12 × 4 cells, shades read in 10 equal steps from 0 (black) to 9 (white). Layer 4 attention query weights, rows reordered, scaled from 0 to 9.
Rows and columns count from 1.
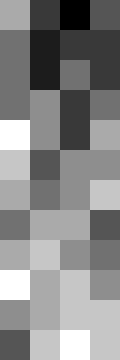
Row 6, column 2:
3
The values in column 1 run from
3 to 9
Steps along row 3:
down up down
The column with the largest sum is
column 1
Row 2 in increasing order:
1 2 2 4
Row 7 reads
6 4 5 7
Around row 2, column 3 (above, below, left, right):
0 4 1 2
